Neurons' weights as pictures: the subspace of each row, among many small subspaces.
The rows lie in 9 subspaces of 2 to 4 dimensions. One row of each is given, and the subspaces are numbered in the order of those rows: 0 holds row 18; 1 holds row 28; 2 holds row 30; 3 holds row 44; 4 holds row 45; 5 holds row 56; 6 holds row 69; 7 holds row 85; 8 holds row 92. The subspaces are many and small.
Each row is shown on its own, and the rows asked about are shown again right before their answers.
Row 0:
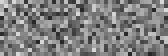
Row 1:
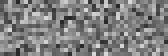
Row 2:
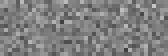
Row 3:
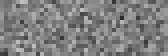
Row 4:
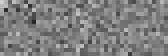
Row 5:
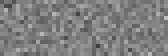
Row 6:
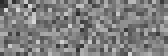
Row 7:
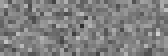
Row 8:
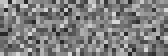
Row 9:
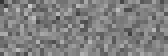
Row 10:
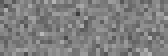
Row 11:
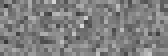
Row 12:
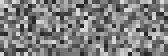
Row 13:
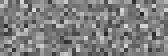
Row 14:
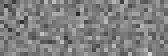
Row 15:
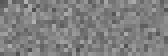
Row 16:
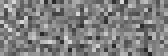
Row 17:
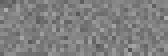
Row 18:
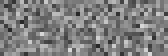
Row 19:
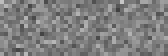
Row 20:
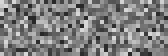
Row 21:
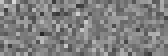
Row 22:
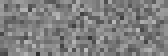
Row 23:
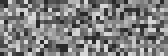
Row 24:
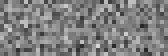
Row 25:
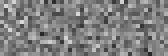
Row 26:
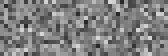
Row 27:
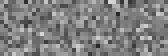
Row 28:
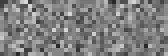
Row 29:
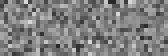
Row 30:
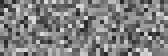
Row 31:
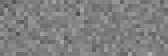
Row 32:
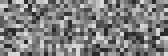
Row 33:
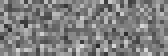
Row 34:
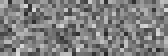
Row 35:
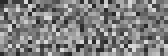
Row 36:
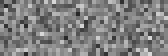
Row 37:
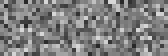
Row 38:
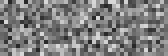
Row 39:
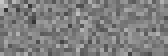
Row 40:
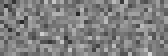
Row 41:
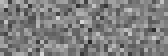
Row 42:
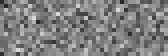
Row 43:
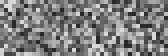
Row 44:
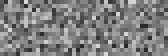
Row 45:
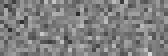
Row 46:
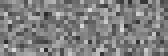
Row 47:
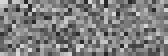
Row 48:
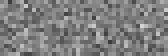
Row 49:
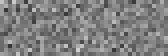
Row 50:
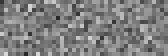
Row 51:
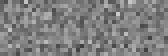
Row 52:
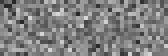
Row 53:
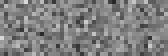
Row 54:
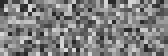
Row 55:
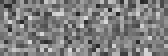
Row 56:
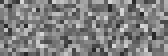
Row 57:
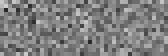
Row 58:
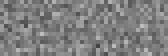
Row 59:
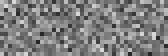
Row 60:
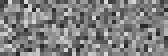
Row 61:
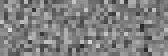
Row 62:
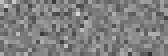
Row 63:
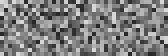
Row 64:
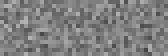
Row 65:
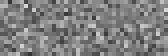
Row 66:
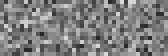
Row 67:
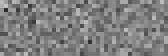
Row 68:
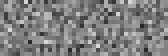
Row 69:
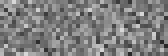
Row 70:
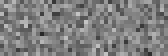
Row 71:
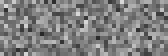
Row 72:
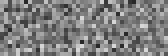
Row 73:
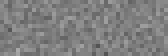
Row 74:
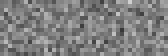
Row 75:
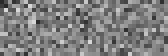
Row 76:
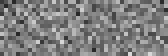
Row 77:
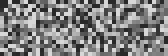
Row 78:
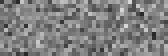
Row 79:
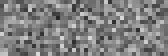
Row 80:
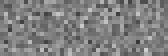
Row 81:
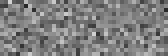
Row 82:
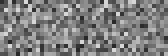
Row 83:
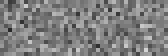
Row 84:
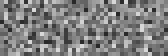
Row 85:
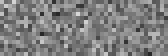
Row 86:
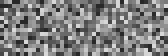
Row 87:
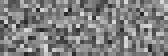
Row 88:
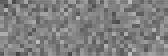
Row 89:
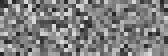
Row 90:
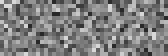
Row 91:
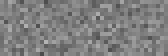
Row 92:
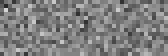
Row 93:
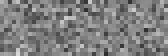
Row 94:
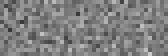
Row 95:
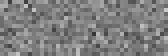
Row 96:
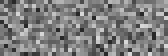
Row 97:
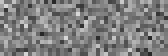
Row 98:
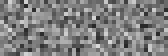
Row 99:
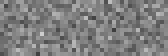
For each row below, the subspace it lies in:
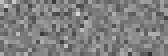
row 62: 3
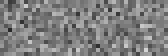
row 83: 6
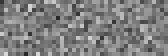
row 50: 1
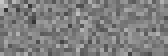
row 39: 2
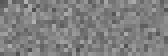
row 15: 3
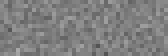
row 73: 5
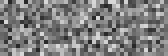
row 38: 1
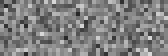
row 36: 2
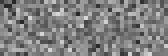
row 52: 6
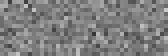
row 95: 0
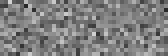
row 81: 0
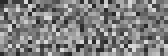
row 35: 5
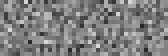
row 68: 0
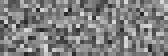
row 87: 0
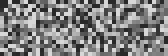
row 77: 8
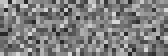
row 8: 6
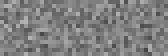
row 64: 0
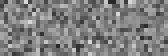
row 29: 8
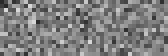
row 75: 8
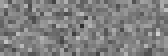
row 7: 3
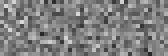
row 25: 4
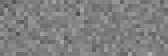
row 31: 4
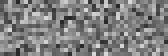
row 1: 5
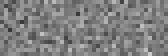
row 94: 4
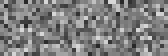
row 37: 8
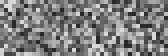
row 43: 6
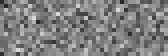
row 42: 1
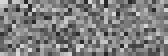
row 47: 5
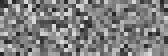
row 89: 3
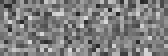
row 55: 6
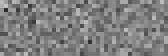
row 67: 8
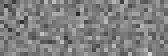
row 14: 4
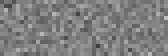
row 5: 5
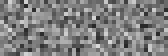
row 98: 0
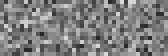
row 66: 2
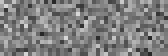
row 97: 2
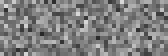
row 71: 8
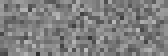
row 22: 1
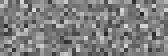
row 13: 5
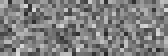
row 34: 5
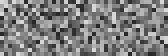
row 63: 4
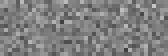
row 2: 5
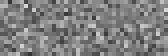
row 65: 0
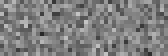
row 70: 7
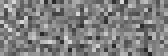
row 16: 4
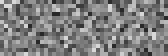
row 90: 5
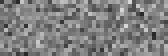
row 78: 5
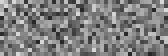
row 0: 4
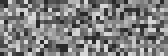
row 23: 1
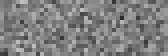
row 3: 1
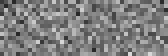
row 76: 4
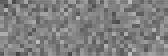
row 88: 6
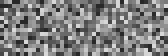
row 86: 0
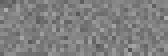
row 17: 5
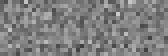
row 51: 3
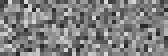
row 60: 3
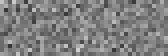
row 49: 7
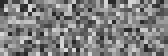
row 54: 1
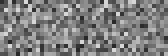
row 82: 7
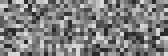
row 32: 0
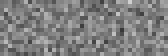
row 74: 0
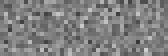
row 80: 6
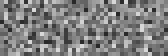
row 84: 4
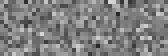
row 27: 8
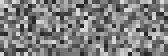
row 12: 8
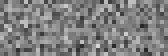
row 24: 7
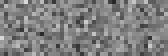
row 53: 1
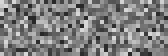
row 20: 2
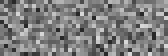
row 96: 3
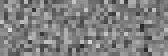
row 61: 4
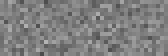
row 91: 1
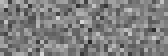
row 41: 1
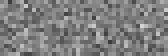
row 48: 0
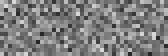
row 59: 0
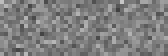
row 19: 1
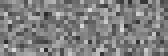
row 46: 6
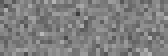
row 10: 2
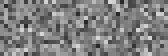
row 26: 8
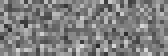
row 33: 7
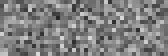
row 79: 1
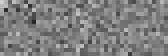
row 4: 2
